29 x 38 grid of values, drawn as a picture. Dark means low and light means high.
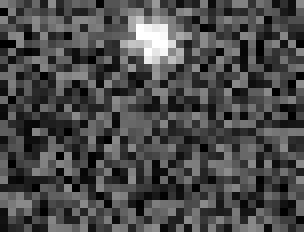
The halves do not mirror each other. No single row or column stands out from its neighbours. The ninth with the highest average is the top middle. Overall the values sit about 30% of the way up the scale. One bump rises in the top middle.
